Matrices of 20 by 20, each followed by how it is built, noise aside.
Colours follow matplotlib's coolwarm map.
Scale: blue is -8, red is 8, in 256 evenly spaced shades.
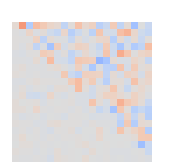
upper triangular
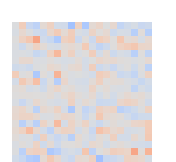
low rank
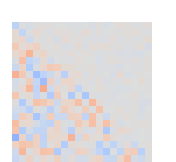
lower triangular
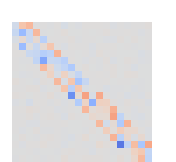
banded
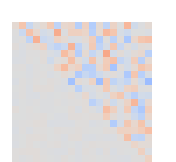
upper triangular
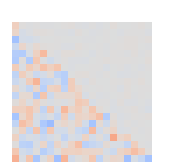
lower triangular
